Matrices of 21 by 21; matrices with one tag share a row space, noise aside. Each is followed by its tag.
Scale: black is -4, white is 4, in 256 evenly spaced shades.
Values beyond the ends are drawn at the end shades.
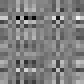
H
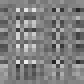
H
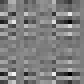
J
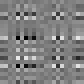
H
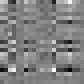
J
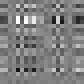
H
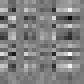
J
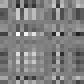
H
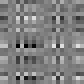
H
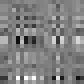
H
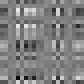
H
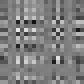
H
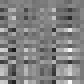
J
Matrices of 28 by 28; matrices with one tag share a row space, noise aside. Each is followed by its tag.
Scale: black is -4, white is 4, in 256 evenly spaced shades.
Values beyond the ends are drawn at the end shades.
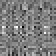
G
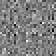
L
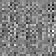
L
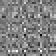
G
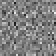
L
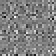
L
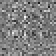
G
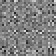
L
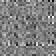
L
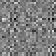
L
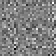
L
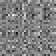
G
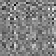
L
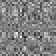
G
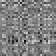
G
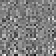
L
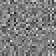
L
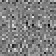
G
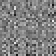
L
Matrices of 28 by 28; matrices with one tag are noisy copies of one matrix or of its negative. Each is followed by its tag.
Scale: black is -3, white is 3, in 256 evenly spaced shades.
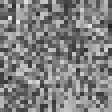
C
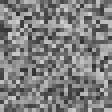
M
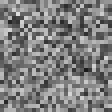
M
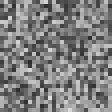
C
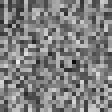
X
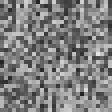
C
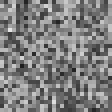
C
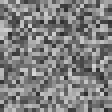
M
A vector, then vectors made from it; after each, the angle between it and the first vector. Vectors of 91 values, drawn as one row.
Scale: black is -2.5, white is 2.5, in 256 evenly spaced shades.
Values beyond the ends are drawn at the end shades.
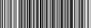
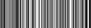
partly opposed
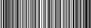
nearly opposite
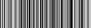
nearly parallel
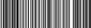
nearly opposite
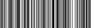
orthogonal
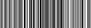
partly aligned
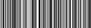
partly opposed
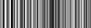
orthogonal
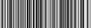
partly aligned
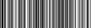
partly aligned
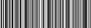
partly opposed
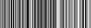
orthogonal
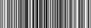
partly aligned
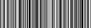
partly aligned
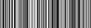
orthogonal
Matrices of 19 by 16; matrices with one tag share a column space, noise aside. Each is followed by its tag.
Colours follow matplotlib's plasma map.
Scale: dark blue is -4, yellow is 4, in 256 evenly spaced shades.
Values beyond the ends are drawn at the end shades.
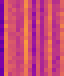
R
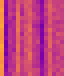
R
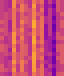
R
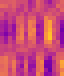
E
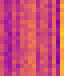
R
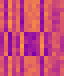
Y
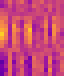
E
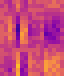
E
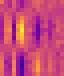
E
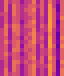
R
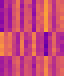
Y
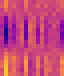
E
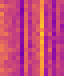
R
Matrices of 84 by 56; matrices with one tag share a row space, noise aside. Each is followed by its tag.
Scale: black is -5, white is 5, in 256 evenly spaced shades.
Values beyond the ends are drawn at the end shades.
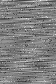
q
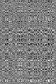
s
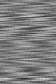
q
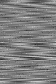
q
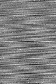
q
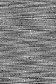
q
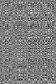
s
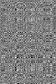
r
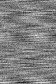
q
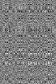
s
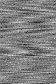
q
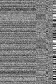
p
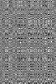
s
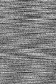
q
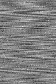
q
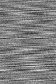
q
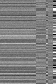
p
